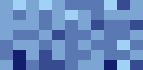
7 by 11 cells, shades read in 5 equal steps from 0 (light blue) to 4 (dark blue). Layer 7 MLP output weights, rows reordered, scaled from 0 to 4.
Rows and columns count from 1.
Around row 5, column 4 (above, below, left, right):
1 3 1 1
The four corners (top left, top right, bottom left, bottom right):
1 1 1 3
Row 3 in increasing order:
1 1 1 1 1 2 2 2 2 3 3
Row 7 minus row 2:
0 2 1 1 2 2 0 -1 3 -1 2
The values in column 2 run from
0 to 4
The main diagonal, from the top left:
1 2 1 1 1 2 1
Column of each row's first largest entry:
10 2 8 5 1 2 2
